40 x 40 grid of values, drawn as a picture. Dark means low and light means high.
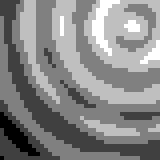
Rings spread out from the top right. There is an overall slope up to the top right. No row or column stands out. The ninth with the lowest average is the bottom left.
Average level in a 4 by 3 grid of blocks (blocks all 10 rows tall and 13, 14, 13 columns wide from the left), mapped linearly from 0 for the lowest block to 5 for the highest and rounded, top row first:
3 5 5 / 2 4 4 / 2 3 3 / 0 2 2
